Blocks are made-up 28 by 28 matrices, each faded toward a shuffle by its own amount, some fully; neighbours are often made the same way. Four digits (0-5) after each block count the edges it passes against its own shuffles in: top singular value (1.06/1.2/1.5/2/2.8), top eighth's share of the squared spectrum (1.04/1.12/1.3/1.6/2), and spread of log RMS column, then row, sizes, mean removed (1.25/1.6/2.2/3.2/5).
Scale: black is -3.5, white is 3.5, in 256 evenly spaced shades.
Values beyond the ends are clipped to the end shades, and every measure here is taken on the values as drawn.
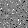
0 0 0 0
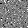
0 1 0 0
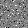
0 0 0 0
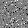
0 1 0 0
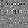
4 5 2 2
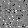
2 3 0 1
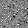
1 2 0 0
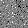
0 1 0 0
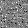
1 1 0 0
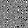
3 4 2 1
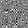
3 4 2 2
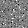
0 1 1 0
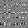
3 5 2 3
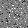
0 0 1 0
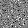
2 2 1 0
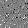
1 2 0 0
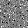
0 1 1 0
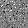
1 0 0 0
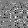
3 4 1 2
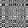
4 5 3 3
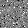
0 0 0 0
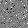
0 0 0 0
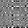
4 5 2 2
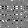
4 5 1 2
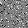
2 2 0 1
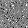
1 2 0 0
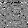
3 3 0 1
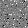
1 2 0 1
